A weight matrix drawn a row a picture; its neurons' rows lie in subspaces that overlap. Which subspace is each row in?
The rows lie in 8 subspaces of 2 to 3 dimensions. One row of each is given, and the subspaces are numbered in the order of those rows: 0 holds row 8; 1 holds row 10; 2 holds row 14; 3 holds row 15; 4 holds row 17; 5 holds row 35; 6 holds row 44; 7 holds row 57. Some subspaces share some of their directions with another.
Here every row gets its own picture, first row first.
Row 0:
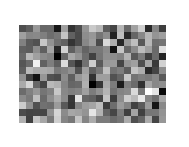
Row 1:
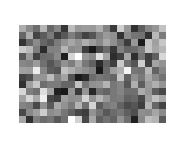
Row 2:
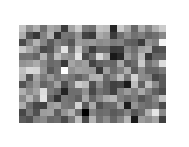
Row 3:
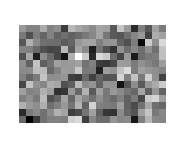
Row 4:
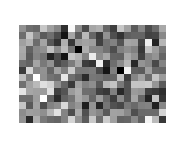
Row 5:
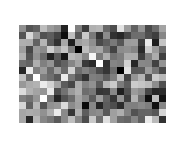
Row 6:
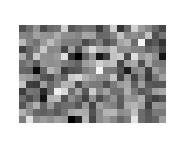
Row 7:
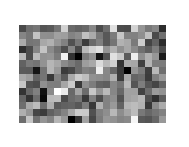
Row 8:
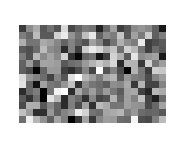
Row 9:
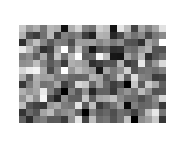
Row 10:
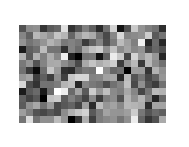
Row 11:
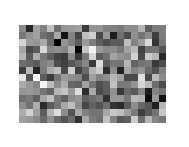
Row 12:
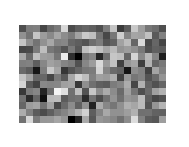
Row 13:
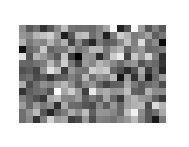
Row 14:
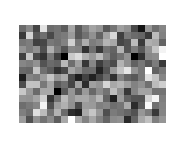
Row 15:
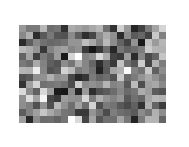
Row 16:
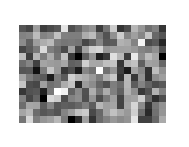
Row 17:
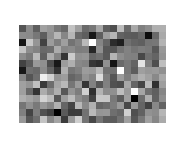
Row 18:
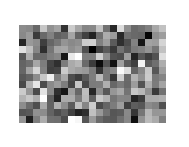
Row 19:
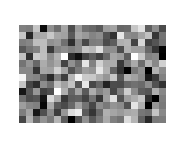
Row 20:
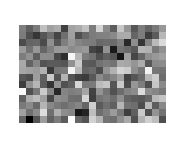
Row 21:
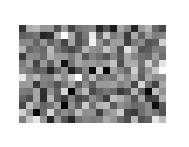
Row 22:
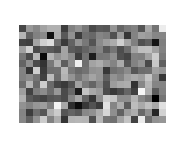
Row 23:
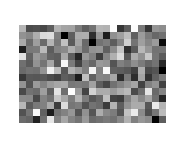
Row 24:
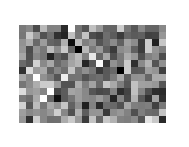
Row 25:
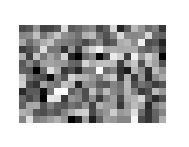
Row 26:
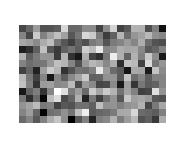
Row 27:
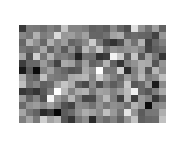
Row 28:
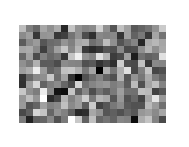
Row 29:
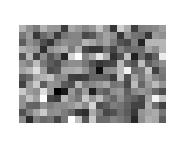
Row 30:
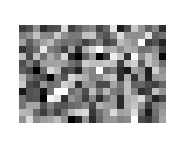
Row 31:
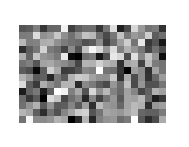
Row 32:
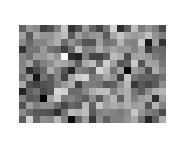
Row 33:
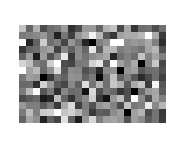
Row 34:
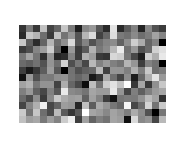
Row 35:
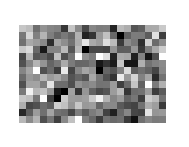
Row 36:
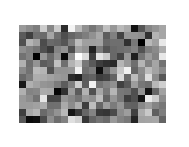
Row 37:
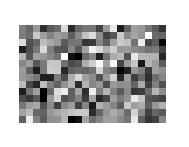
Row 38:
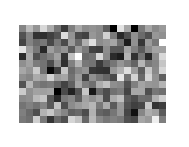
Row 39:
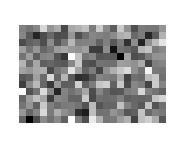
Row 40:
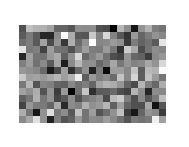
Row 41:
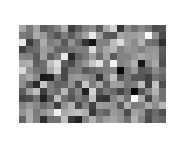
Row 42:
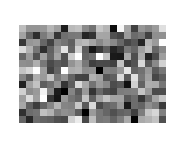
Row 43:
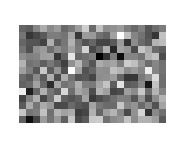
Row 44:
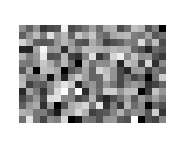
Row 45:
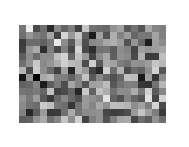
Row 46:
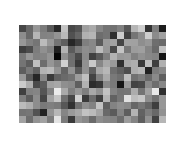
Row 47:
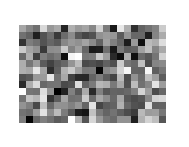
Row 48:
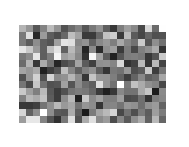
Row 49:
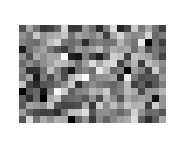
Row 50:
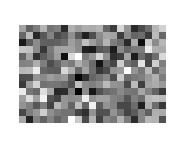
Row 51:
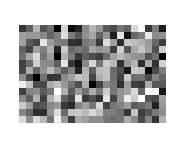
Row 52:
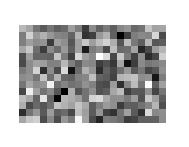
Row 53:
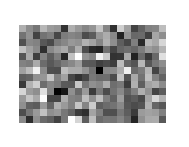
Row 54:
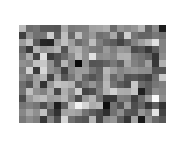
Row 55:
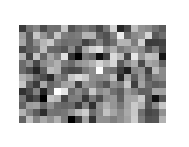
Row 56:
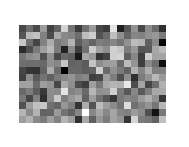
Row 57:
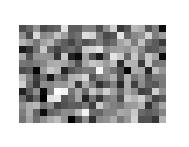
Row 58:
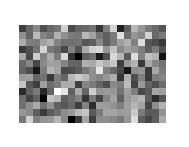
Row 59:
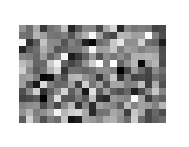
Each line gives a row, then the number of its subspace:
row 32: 1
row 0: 7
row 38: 0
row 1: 3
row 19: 2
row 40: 0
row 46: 7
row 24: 1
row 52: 5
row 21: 0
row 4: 1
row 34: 2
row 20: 5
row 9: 2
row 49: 1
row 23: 0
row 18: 4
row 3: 7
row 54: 6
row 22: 6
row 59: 4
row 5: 1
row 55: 6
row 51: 7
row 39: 5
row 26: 7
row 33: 4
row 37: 4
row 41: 4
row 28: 0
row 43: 5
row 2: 2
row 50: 3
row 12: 3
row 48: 7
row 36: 7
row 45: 1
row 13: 0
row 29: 6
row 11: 1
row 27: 4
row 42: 2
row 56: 2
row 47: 5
